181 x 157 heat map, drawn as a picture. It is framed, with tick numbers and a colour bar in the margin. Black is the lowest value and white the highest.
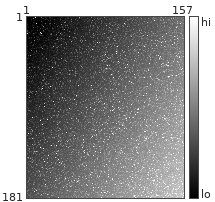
Average level on the scale: 40%. Histogram: bell-shaped. Grain: fine. Stripes: none. Slope: up to the bottom right. Ninth with the lowest average: top left. Odd rows or columns: none. Ninth with the highest average: bottom right.
